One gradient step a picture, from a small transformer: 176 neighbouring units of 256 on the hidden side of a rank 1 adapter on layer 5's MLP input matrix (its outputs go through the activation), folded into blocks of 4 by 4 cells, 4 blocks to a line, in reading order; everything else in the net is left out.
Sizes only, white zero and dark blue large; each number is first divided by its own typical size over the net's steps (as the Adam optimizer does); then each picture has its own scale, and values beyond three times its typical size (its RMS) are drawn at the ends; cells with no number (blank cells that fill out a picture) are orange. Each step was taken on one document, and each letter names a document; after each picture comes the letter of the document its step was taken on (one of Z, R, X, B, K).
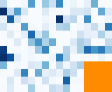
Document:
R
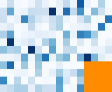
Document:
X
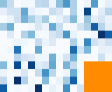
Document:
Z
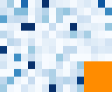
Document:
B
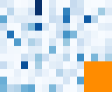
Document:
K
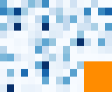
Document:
R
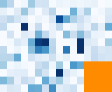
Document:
B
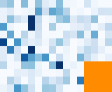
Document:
K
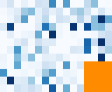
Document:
Z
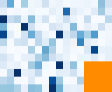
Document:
B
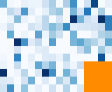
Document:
Z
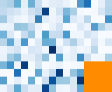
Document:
X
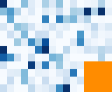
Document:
R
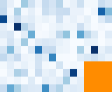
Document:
B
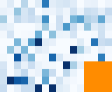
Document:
Z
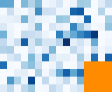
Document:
X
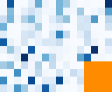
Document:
K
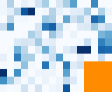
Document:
Z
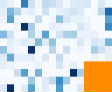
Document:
B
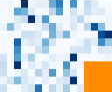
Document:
Z
